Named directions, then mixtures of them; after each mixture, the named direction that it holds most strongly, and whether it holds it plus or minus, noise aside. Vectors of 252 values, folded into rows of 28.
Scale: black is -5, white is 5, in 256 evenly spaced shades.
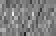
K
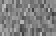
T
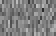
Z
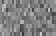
T, plus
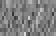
K, minus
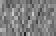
K, plus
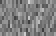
Z, minus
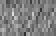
K, plus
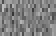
T, plus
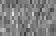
K, plus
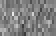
K, plus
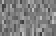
T, minus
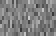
Z, minus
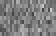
T, minus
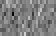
K, minus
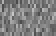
Z, minus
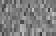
T, minus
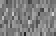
K, plus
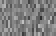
Z, plus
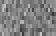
T, plus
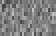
T, minus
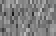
K, minus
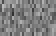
Z, plus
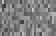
T, minus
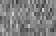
Z, minus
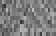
T, minus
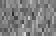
K, minus
